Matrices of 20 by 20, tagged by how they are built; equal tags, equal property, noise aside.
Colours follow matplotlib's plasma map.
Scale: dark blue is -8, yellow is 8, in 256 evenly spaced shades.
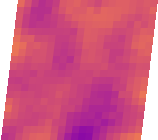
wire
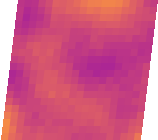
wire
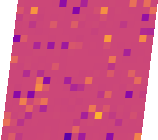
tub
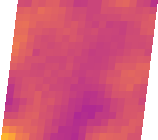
wire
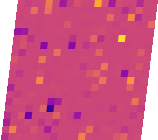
tub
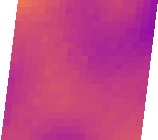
wire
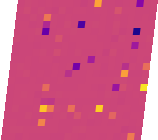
tub
